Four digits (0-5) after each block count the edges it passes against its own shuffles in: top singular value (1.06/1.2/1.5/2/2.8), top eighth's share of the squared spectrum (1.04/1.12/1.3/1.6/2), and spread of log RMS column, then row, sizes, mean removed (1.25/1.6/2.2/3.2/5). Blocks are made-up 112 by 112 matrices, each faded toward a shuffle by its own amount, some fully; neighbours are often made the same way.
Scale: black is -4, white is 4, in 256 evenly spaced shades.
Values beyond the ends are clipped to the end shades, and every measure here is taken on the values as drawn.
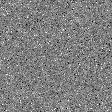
0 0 0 0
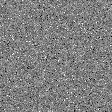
0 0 0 0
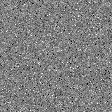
0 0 0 0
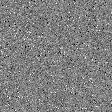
0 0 0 0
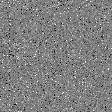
3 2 1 0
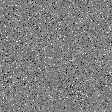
0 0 0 0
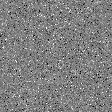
1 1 0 0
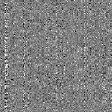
4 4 3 2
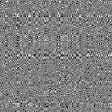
5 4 2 3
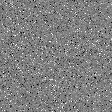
2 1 0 0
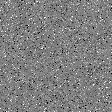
0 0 0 0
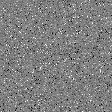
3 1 0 0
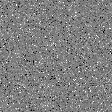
3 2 0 0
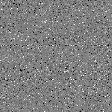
4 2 1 1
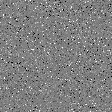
2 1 0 0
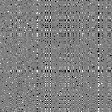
5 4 3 3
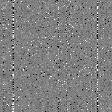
5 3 2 1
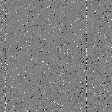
4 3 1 0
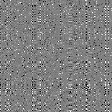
5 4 3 3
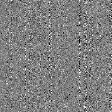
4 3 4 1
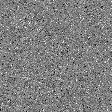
1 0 0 0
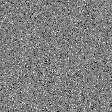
2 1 1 0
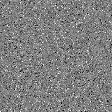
3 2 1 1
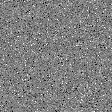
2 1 0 0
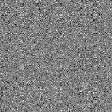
4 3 2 2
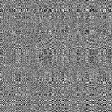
5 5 3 4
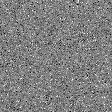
2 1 0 0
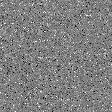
2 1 0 0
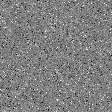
1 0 0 0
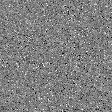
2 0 0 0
